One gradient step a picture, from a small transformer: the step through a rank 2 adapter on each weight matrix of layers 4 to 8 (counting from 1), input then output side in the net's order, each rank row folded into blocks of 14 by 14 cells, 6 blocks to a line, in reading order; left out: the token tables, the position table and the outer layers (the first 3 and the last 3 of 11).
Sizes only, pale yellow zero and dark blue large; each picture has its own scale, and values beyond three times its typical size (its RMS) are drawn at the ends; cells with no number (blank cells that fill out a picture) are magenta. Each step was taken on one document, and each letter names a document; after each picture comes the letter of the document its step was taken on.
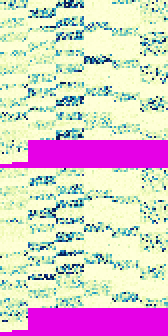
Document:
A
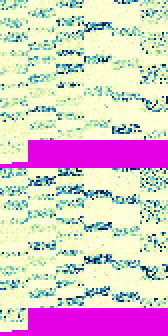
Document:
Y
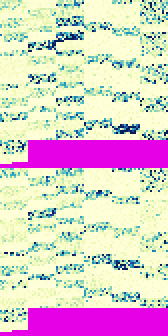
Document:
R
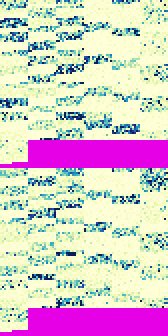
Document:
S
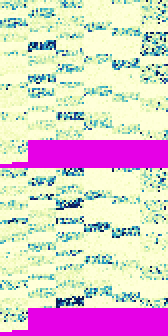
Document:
S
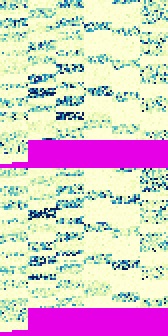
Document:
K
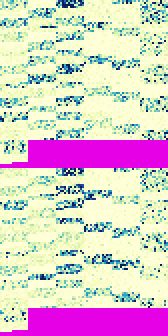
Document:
R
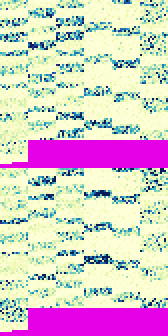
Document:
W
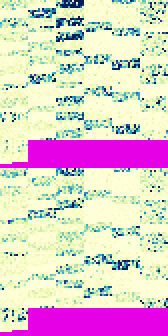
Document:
R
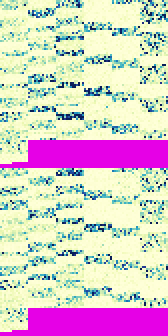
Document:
Y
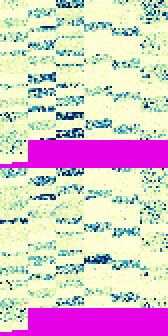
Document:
W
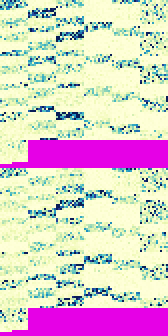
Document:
Y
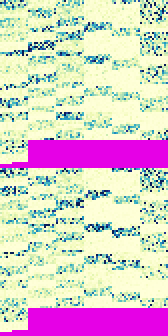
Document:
R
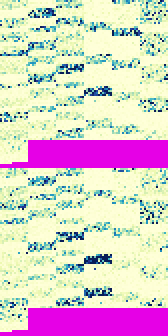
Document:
W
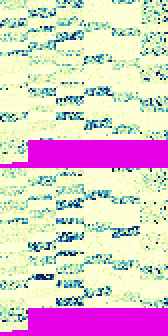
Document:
S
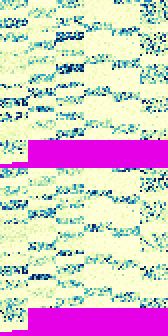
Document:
W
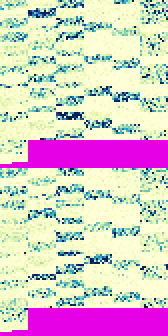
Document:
W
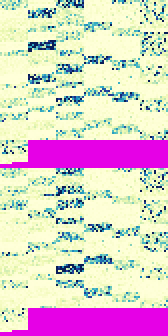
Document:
R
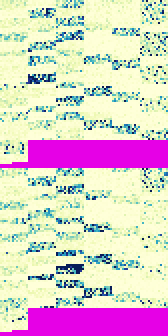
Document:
R
